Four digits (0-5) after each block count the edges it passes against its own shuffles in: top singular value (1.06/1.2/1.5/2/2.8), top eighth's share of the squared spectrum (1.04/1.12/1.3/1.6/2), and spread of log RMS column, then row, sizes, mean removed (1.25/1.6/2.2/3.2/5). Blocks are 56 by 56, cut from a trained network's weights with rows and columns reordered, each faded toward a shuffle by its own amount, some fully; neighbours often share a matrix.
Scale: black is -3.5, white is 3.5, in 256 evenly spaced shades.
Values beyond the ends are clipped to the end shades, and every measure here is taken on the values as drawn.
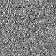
3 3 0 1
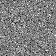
1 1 0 0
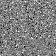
0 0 0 0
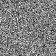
0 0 0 0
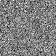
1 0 0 0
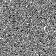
0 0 0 0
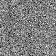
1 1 0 0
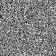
1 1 0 0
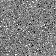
0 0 0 0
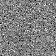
2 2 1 1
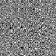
3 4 2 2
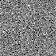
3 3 1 1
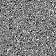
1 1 0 0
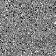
2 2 1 0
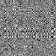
4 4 2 2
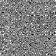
3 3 1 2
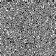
3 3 1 1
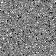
1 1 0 0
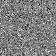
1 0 0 0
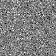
2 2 0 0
